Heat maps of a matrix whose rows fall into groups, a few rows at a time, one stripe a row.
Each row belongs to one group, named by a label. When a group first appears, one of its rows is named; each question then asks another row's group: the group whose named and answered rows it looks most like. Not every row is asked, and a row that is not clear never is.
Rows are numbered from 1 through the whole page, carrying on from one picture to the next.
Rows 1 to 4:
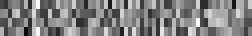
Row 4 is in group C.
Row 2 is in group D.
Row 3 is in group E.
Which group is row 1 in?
E
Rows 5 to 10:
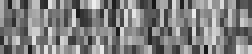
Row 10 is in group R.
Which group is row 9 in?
D
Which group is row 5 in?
D
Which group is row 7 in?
C
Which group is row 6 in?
C
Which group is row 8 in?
D
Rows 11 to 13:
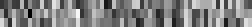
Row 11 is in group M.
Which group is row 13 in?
R
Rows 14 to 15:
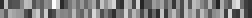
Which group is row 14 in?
M
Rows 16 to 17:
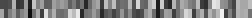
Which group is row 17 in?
R
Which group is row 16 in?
E
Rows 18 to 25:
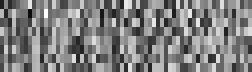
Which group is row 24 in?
C
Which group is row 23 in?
D
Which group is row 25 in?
D
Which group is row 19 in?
R
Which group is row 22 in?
D
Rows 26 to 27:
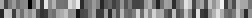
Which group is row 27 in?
E
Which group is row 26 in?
R
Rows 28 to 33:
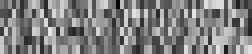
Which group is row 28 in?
D
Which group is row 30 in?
C
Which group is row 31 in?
D
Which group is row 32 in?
C
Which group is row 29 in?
M
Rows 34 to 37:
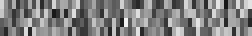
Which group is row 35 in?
C
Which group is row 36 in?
M
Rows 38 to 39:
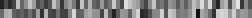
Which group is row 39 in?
C
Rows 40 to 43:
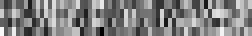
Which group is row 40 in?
R
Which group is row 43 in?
R
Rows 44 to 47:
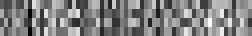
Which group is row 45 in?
R
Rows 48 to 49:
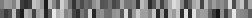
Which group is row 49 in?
M
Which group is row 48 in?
D
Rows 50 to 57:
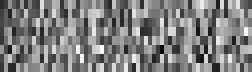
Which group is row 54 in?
E
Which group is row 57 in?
M
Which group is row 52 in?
C
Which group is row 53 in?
C
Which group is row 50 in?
M
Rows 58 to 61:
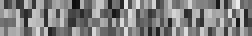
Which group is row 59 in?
D
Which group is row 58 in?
M
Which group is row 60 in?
D
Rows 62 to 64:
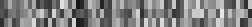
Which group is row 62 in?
E
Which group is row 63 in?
M
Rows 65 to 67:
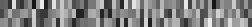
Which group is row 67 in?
D
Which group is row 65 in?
M
